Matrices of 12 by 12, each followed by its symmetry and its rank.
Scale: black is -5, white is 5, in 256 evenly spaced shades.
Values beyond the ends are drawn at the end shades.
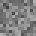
symmetric, full rank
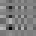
neither, rank one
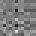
neither, rank two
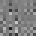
neither, rank two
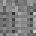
neither, rank two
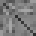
symmetric, full rank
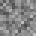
symmetric, full rank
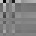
neither, rank one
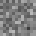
symmetric, full rank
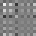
symmetric, rank one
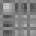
symmetric, rank one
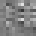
neither, rank two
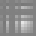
symmetric, rank one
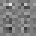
neither, rank two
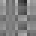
neither, rank one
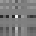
neither, rank one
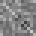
symmetric, full rank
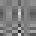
neither, rank one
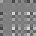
symmetric, rank one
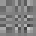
symmetric, rank one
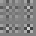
symmetric, rank one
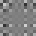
symmetric, rank one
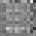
neither, rank two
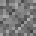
symmetric, full rank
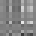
neither, rank one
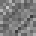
symmetric, full rank
